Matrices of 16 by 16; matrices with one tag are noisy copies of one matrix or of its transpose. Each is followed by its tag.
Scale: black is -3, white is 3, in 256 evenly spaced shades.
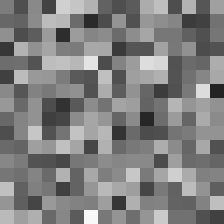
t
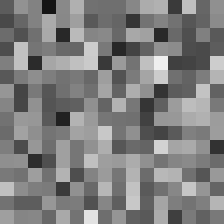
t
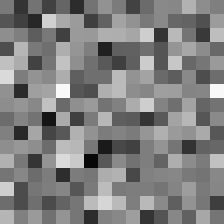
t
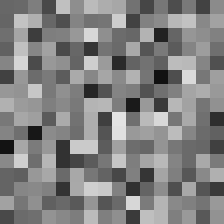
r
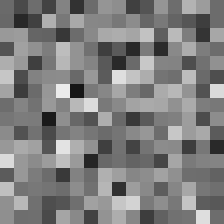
t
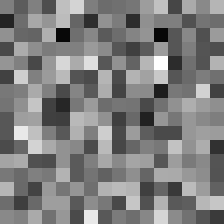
t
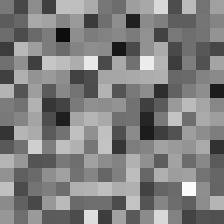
t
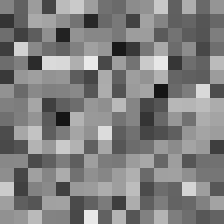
t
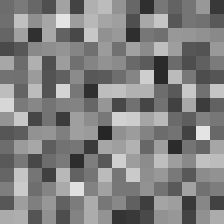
r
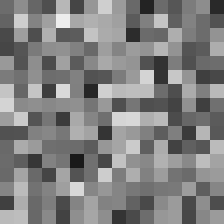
r
